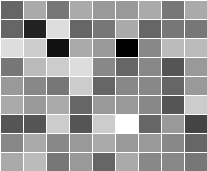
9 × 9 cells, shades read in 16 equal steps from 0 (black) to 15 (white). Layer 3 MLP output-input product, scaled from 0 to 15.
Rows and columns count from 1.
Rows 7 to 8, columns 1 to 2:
5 5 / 8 10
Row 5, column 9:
9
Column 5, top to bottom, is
9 7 9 8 6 9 12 10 6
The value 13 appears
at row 2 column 3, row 3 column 1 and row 4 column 4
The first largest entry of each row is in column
2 3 1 4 4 9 6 2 2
